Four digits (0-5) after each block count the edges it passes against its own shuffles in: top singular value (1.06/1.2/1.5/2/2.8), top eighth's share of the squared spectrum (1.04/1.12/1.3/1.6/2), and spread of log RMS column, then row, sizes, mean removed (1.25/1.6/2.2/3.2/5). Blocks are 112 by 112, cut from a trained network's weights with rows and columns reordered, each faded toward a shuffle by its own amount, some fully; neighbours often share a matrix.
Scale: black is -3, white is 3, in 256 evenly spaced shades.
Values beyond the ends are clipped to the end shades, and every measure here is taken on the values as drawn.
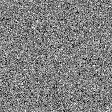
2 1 0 0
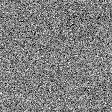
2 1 0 0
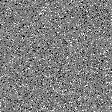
0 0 0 0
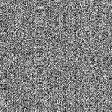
4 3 0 1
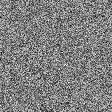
0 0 0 0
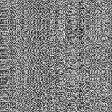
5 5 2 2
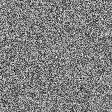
0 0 0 0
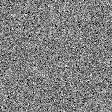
1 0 0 0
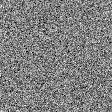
0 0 0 0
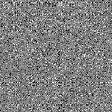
4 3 1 3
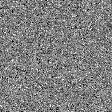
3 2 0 1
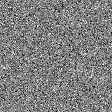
2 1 0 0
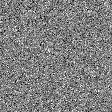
1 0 0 0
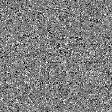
3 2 1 2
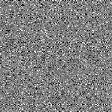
4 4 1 3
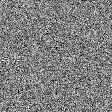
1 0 0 0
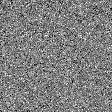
2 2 0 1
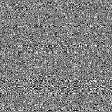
4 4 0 3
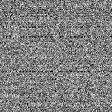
4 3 1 2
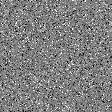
2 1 0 1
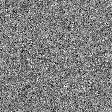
1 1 0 0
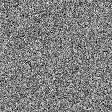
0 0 0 0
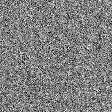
2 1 0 0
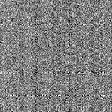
4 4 2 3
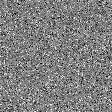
1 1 0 0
